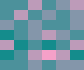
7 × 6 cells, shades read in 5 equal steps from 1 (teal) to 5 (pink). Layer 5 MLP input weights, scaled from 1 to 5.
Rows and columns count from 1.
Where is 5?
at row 6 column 4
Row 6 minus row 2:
-1 -2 2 2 2 -2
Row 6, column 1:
1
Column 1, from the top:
2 2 3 1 4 1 2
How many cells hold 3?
11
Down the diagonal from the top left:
2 4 3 4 2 1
